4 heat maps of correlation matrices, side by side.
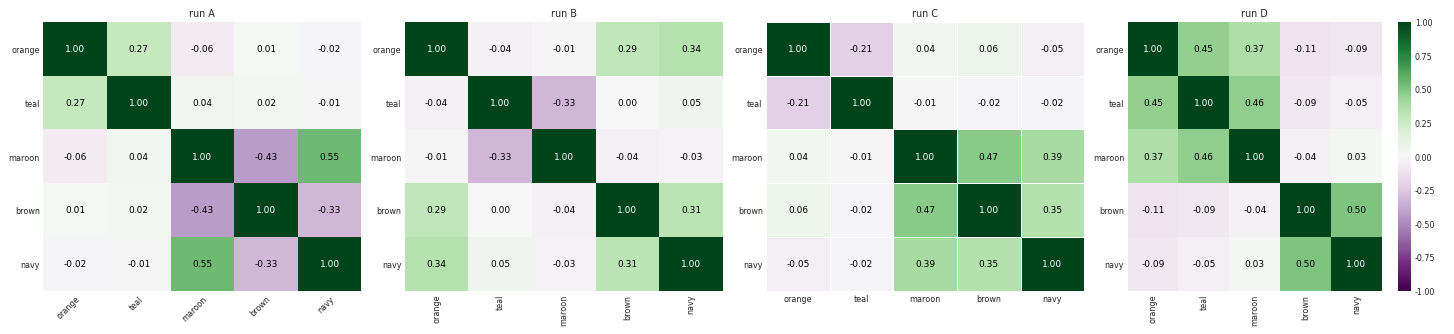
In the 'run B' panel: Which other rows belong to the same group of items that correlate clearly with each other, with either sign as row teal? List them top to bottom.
maroon
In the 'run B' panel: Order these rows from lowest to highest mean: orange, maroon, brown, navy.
maroon, brown, orange, navy
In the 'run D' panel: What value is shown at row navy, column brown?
0.50
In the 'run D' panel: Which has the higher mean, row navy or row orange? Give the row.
orange
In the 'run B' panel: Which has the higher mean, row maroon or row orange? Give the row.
orange
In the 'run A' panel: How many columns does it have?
5
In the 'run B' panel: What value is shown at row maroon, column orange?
-0.01
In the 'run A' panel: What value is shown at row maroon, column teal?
0.04
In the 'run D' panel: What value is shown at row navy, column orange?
-0.09
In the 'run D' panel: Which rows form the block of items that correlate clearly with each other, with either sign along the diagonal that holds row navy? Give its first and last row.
brown to navy
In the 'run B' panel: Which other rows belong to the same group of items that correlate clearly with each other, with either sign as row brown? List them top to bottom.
orange, navy
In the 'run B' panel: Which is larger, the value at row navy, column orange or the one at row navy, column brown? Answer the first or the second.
the first
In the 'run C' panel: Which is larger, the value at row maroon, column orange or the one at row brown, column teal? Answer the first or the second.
the first
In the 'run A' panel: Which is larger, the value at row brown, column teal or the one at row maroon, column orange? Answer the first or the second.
the first
